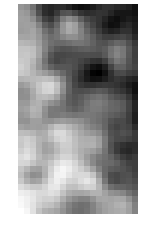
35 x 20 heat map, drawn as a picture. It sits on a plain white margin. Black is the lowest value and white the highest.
There are no lone odd cells. Neither half mirrors the other. The ninth with the highest average is the bottom left. The ninth with the lowest average is the top right. There is an overall slope up to the bottom left.
